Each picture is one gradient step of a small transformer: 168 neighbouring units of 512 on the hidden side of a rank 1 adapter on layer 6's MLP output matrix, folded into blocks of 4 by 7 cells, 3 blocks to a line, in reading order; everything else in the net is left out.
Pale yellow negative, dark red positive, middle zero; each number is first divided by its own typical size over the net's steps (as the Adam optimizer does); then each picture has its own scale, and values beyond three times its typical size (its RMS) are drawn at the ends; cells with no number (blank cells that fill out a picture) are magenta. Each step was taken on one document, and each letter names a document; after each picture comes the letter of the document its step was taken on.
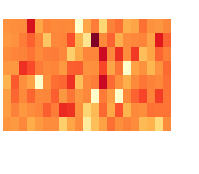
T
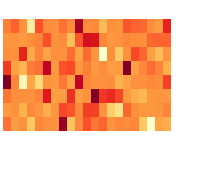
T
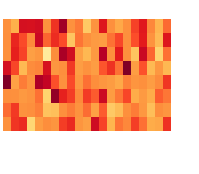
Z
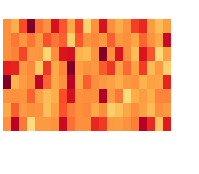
Z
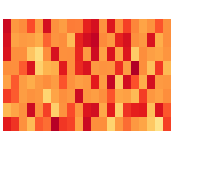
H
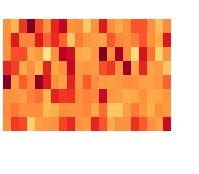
Z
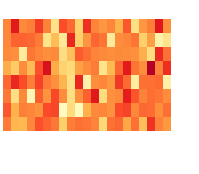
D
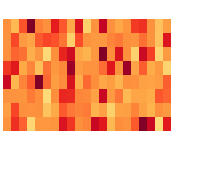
Z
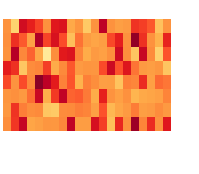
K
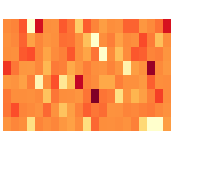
T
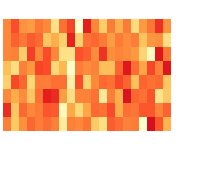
D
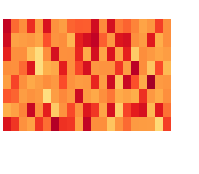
H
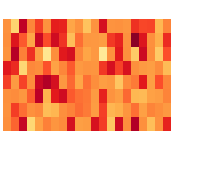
K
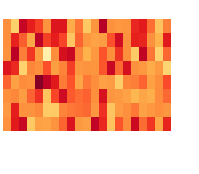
K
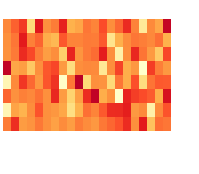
D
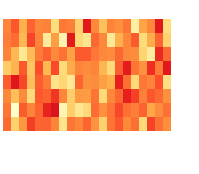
D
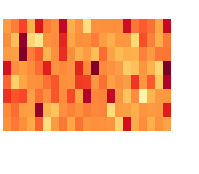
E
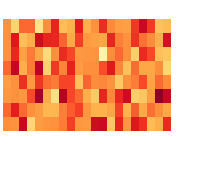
K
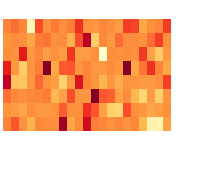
T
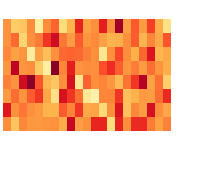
K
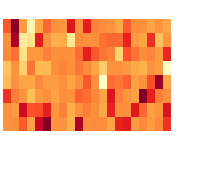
E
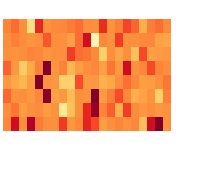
T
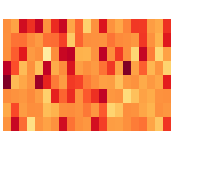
Z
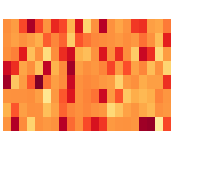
Z
